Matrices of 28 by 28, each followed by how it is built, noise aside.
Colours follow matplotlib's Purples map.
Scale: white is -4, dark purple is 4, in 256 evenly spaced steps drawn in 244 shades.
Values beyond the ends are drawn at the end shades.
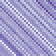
Toeplitz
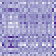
low rank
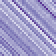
Toeplitz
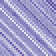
Toeplitz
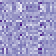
low rank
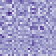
low rank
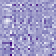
low rank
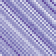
Toeplitz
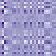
low rank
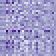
low rank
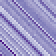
Toeplitz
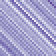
Toeplitz
